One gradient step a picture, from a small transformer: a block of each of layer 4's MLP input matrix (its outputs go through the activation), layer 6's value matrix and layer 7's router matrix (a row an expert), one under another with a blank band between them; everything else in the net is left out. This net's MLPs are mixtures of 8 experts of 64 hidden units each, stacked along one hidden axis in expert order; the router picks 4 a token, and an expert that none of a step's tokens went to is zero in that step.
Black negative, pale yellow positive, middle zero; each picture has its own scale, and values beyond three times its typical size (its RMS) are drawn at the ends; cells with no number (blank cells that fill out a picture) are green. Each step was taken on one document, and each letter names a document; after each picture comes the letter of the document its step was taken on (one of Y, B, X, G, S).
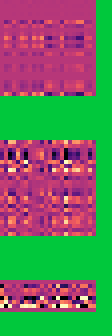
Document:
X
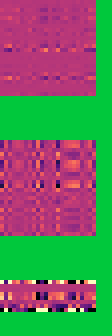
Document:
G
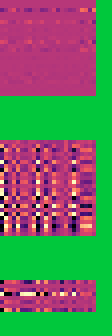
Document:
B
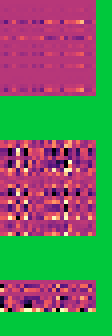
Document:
X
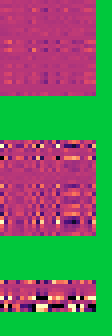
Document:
G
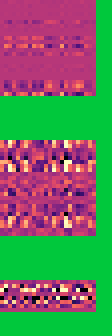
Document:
X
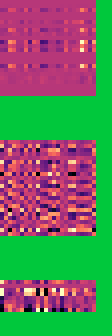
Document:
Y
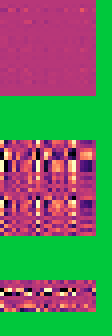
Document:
B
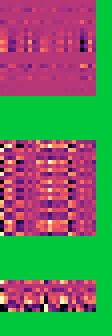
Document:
Y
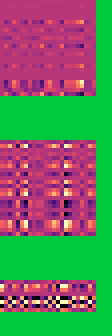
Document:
X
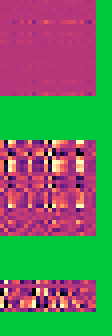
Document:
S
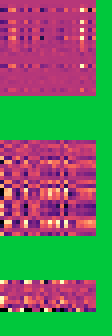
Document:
Y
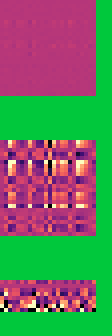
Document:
S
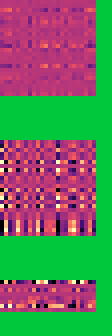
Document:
G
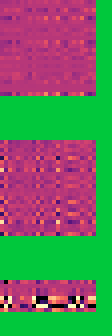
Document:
G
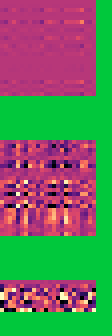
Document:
X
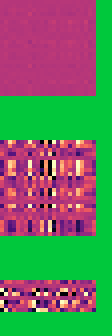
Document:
S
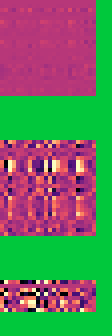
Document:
S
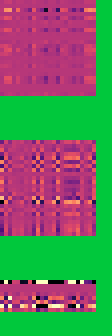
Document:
G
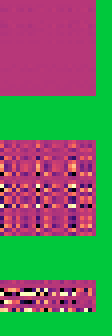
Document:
B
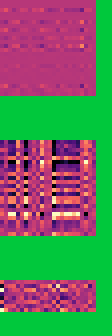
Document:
X
